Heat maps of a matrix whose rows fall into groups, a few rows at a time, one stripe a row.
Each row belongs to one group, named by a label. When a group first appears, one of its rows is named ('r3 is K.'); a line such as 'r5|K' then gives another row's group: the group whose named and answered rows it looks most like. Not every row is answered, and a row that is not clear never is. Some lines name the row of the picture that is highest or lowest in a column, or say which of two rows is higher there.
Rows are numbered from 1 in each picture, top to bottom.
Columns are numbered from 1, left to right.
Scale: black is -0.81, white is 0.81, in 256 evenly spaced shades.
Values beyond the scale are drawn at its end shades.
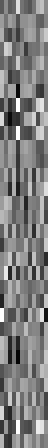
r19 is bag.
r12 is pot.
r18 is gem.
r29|bag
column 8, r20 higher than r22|Yes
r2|pot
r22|gem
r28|gem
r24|gem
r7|pot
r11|pot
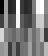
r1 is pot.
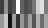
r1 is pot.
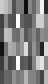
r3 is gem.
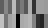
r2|pot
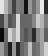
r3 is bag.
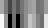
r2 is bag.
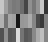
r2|pot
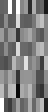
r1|bag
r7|pot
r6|pot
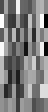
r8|pot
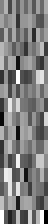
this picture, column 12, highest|9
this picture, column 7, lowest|13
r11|gem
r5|pot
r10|pot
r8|bag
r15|pot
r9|gem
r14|bag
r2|pot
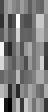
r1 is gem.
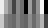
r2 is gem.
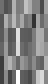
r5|gem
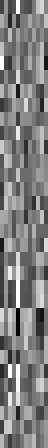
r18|gem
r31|gem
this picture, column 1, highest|5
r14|gem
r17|bag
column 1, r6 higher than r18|Yes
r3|bag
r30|pot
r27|bag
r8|gem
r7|pot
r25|gem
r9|pot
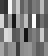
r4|pot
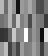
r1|pot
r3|gem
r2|bag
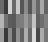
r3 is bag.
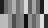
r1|gem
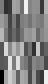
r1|gem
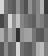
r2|bag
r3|pot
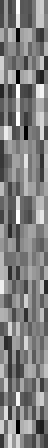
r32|bag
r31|pot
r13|gem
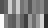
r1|bag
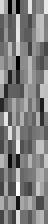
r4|bag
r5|pot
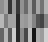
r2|pot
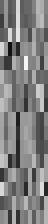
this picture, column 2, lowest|5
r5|gem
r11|pot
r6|bag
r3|bag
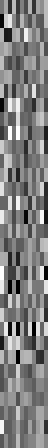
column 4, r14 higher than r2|No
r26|pot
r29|pot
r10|bag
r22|bag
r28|bag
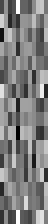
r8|pot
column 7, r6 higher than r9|No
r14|gem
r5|bag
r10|pot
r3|gem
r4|pot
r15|gem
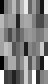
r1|gem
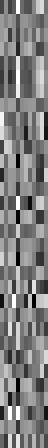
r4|pot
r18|pot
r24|bag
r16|pot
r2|pot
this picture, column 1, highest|9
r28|pot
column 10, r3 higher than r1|No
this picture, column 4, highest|22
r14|pot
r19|pot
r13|gem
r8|pot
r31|pot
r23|pot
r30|bag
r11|gem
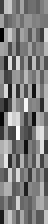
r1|gem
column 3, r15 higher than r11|No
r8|gem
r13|bag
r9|bag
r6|gem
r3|gem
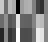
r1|pot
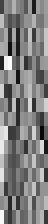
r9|pot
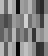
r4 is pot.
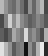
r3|gem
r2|bag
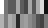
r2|pot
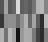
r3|pot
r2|gem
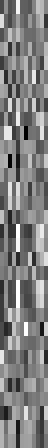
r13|pot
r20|bag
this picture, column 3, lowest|12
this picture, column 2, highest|10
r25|bag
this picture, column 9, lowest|19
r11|pot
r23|bag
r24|gem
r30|gem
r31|pot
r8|bag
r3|bag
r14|bag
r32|pot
